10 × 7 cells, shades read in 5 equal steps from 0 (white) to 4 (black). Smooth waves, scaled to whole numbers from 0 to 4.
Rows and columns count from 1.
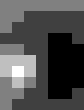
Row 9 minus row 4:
-1 -1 0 0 0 0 0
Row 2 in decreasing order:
3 3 3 3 3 2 2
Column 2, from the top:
2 2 3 3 2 1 0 1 2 3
